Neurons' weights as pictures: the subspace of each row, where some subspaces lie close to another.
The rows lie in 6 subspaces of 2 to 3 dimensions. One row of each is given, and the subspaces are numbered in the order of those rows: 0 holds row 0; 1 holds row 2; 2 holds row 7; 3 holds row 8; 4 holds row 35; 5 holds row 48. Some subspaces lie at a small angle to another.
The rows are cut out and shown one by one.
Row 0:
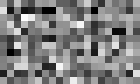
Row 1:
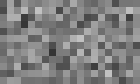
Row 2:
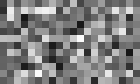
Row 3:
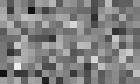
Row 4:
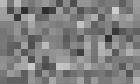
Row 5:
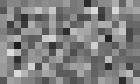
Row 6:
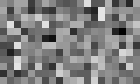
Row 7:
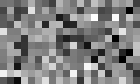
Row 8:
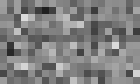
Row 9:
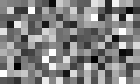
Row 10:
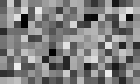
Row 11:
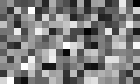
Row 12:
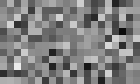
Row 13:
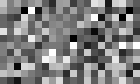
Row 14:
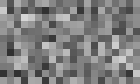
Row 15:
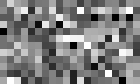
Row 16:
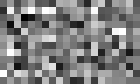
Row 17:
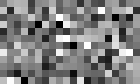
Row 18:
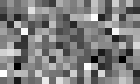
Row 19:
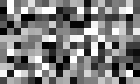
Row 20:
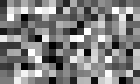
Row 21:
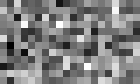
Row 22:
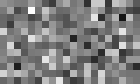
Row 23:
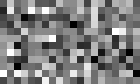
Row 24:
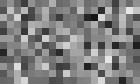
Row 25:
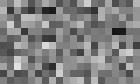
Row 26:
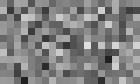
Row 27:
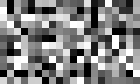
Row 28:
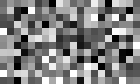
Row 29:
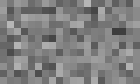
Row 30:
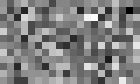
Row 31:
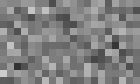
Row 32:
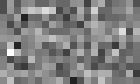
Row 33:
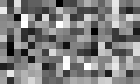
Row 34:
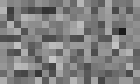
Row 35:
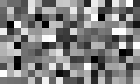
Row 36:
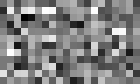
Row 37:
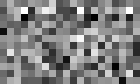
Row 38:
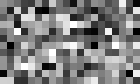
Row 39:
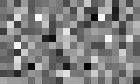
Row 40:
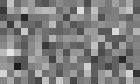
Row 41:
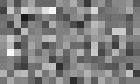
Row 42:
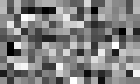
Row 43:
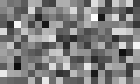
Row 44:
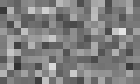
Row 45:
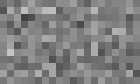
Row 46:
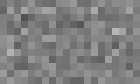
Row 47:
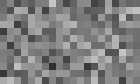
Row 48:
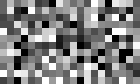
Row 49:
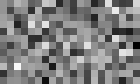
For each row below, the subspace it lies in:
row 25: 4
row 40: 2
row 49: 4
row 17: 2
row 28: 5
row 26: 2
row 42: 3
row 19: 5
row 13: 3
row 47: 3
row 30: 2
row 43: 4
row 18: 2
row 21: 1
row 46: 0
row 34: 1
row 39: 4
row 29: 4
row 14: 2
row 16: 0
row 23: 5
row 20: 1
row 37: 5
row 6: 4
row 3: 5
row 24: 2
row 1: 1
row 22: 3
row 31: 3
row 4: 4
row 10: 1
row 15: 2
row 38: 3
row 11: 3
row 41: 0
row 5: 4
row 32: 3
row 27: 5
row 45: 0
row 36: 0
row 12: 1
